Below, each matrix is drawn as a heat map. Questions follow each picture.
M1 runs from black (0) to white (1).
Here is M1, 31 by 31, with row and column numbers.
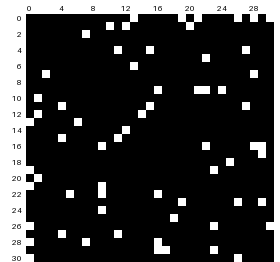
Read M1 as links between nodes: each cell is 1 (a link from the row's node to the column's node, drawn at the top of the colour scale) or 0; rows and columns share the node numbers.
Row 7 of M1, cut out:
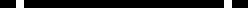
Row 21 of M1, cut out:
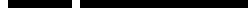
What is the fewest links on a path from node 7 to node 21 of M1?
3
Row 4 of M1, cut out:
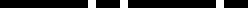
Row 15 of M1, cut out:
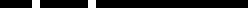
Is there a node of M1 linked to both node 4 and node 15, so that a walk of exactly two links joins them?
yes
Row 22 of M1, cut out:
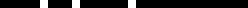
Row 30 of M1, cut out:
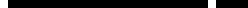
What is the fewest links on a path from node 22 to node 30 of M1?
4
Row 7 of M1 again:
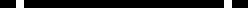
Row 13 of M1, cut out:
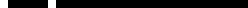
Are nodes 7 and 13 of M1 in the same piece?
yes
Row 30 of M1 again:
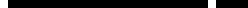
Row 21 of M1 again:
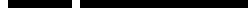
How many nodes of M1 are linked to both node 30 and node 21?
1
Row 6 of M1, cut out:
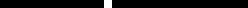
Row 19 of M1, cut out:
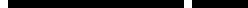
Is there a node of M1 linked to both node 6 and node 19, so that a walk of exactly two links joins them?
no
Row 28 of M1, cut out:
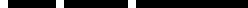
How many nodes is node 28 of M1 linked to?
3
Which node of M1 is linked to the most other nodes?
node 0
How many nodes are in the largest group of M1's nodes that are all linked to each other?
3
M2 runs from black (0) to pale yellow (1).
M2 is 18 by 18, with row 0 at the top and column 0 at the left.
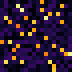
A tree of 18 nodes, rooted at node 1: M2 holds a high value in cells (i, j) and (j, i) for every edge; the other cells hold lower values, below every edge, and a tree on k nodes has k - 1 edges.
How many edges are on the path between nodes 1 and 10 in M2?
4
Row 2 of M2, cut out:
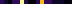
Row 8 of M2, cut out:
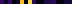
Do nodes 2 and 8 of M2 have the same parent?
yes
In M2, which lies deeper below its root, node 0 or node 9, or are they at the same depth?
node 0
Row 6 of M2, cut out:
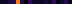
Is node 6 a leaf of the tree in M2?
yes
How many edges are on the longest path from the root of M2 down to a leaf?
5
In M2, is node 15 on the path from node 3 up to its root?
yes
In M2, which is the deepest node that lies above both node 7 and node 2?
5
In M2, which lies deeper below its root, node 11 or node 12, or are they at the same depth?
the same depth
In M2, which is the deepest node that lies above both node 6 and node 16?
4
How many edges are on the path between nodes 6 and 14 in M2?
6
